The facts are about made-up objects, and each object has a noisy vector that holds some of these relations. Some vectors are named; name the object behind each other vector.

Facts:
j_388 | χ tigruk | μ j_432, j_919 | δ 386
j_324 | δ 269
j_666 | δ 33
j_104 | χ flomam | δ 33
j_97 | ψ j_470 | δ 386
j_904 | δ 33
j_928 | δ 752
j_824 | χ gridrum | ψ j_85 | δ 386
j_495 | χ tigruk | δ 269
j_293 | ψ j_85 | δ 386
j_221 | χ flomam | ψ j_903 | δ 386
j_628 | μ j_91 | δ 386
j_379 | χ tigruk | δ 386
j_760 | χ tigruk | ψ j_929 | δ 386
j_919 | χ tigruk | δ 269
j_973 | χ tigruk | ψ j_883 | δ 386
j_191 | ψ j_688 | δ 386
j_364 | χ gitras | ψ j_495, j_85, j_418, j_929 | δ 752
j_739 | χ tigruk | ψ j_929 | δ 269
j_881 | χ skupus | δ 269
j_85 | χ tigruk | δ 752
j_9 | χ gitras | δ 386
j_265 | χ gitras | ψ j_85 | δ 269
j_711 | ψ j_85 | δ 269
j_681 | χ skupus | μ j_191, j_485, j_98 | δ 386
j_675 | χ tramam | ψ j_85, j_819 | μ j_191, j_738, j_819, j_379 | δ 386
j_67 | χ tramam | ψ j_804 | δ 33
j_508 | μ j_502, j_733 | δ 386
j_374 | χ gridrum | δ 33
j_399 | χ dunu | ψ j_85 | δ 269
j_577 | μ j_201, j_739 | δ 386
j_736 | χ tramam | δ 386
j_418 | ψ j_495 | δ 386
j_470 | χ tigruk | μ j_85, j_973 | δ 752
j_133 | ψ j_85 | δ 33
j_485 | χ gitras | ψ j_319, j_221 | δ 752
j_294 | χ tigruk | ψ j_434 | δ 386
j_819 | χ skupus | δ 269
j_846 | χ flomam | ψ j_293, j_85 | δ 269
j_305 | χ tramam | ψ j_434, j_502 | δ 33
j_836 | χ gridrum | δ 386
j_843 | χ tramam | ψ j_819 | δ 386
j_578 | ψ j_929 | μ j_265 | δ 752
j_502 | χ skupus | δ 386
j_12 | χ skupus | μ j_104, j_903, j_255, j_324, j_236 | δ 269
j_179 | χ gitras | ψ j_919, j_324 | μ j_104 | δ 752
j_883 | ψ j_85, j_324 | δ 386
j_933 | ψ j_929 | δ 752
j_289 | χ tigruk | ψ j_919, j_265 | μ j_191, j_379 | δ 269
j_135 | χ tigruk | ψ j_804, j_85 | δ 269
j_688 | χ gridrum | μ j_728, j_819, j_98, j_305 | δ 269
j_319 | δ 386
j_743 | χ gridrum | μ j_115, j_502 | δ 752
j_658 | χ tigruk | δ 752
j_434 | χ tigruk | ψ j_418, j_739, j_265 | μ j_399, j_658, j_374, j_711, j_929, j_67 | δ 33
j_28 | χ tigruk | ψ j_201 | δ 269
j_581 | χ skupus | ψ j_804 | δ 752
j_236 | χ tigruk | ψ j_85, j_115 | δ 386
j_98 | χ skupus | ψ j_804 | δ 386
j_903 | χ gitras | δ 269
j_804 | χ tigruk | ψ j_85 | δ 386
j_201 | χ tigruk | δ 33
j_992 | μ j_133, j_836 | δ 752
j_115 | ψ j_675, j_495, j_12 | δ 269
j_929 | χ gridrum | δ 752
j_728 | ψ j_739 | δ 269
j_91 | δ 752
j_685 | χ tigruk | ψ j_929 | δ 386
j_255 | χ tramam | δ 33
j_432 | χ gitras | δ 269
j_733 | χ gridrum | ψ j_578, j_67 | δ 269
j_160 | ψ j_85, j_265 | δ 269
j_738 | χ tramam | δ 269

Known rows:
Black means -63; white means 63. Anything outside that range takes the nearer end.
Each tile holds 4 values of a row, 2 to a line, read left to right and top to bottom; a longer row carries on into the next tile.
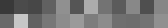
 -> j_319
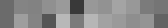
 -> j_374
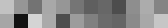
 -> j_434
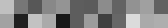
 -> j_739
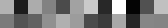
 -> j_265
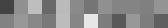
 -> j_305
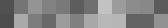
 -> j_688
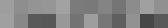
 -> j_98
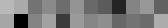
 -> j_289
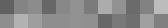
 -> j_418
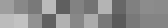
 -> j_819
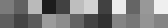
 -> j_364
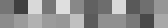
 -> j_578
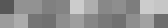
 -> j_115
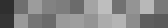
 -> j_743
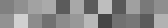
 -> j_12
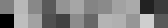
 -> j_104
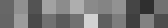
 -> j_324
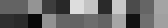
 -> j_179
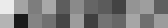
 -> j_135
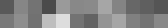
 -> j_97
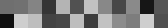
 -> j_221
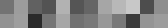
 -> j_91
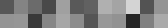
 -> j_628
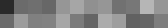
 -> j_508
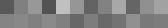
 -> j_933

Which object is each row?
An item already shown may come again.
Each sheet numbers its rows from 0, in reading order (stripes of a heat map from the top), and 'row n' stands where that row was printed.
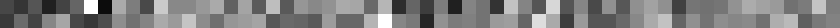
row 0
j_485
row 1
j_12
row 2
j_470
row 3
j_495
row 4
j_508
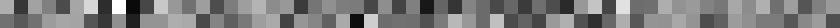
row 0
j_265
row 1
j_133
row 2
j_388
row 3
j_9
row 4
j_711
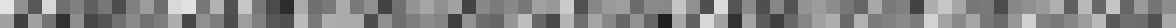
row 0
j_804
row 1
j_236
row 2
j_133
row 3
j_67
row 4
j_495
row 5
j_836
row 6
j_12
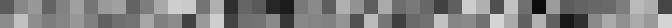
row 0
j_418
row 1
j_973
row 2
j_28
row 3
j_201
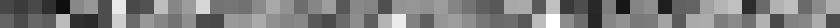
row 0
j_432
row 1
j_824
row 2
j_97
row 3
j_470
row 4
j_929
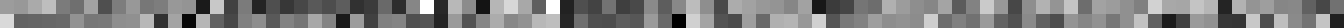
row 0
j_399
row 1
j_919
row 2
j_903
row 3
j_85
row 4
j_104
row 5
j_502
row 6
j_733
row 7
j_846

